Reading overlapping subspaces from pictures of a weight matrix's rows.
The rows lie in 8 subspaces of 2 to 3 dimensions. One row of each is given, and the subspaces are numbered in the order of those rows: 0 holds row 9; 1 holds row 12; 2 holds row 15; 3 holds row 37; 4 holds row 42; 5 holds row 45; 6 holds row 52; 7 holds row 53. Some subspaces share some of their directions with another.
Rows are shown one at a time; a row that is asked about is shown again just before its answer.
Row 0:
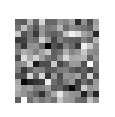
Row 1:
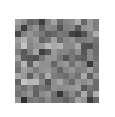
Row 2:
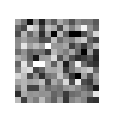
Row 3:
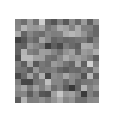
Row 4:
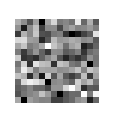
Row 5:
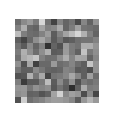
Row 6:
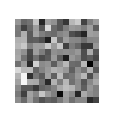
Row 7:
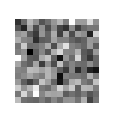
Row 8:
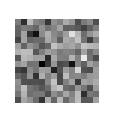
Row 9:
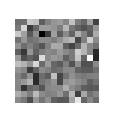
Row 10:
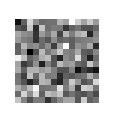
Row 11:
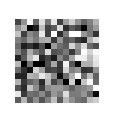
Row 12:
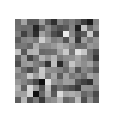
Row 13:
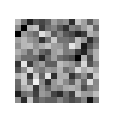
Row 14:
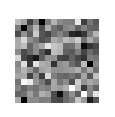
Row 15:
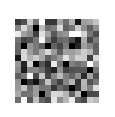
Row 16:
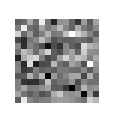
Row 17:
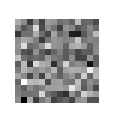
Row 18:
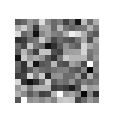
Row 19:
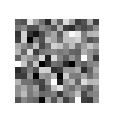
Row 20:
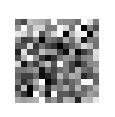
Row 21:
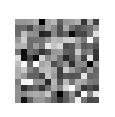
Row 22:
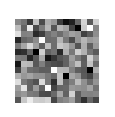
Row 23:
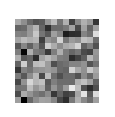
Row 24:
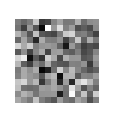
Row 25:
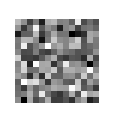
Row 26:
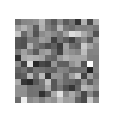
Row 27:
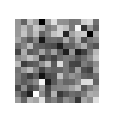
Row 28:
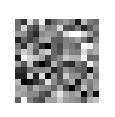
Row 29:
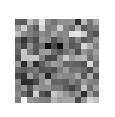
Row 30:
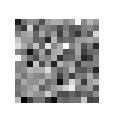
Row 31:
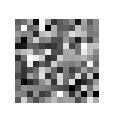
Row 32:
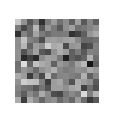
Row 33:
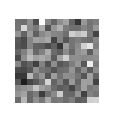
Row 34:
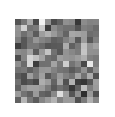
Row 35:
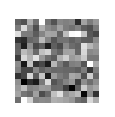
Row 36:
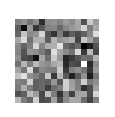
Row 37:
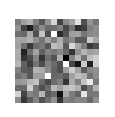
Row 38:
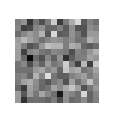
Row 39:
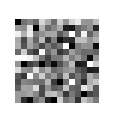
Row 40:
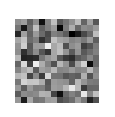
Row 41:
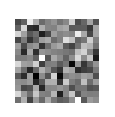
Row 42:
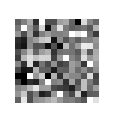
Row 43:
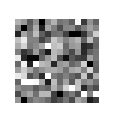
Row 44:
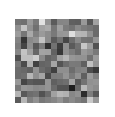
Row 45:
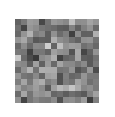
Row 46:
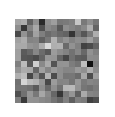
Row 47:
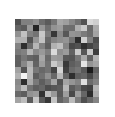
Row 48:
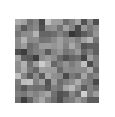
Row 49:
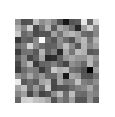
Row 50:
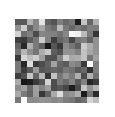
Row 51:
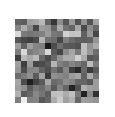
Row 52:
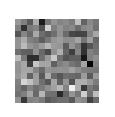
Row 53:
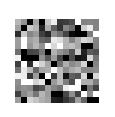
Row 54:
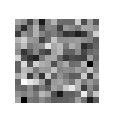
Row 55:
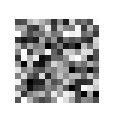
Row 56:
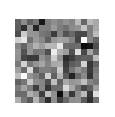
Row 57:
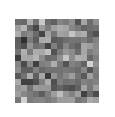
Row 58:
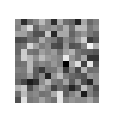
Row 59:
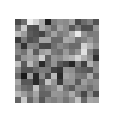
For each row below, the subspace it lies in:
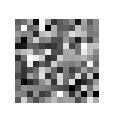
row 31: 6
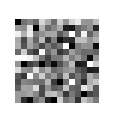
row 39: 5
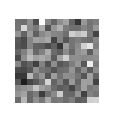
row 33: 4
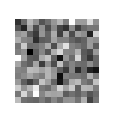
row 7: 5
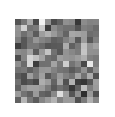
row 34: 6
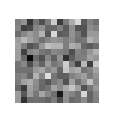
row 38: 3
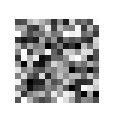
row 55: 4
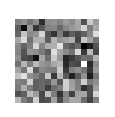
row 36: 2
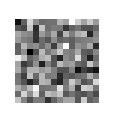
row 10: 5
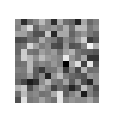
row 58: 3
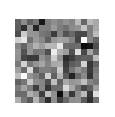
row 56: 2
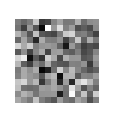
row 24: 6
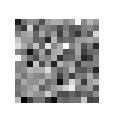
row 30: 5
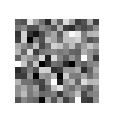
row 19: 0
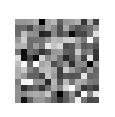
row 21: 0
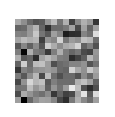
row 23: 4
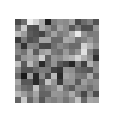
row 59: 0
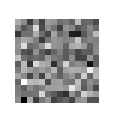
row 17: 2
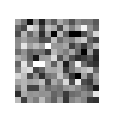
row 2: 3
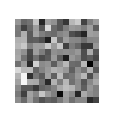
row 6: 4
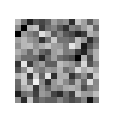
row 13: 0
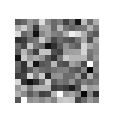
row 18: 7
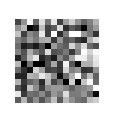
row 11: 3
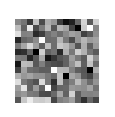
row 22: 7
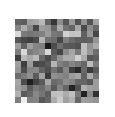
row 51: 4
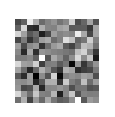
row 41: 0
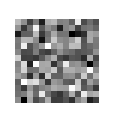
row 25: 2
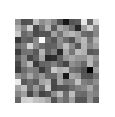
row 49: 7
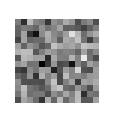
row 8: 0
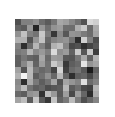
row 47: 2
